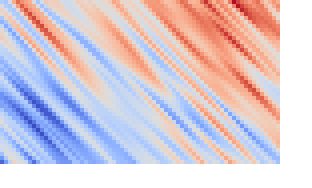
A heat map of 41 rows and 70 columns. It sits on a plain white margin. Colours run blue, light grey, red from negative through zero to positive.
Lone odd cells: none. Mirror symmetry: none. Slope: up to the top right. Grain: diagonal, down to the right. Odd rows or columns: none. Ninth with the lowest average: bottom left. Ninth with the highest average: top right.
